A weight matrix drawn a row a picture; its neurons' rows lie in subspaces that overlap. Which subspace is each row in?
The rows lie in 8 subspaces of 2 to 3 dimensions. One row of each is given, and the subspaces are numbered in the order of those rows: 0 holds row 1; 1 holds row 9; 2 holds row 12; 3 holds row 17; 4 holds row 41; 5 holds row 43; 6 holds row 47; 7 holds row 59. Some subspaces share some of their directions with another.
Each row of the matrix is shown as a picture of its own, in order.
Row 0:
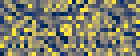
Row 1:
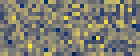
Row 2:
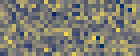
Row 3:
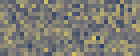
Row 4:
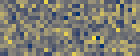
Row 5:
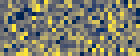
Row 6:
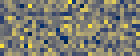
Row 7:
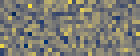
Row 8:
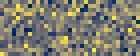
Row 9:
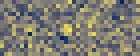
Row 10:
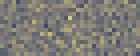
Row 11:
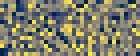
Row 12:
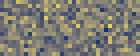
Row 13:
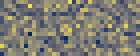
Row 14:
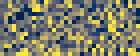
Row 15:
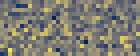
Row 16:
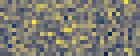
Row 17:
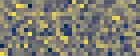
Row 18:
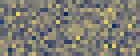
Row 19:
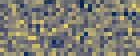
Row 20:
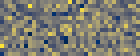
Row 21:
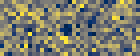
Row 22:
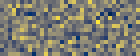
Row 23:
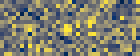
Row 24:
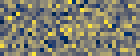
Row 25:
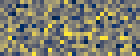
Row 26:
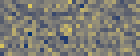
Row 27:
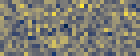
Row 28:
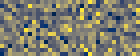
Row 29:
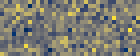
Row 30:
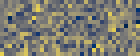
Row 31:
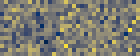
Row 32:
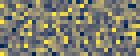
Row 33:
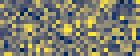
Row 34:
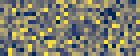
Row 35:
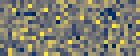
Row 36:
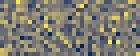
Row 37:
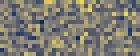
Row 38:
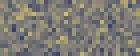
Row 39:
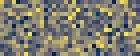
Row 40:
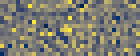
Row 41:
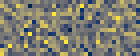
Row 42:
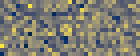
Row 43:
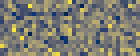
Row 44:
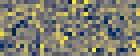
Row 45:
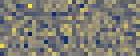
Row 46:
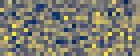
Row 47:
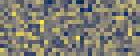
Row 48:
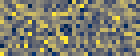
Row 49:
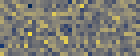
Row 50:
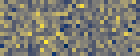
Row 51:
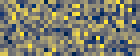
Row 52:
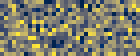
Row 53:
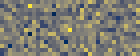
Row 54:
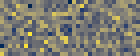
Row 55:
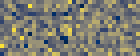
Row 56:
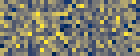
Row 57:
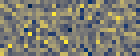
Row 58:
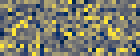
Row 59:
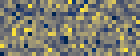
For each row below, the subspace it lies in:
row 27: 6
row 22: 3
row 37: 6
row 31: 7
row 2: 0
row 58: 4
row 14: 5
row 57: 4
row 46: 2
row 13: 2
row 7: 6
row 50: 7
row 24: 3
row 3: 0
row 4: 0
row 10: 2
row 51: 0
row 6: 0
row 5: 5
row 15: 3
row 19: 6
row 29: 7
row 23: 1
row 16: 2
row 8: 7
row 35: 3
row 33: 1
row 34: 3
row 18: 3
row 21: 1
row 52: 6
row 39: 2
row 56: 7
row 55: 5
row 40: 2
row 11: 2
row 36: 2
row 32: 1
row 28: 4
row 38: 5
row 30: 5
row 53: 4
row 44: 4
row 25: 3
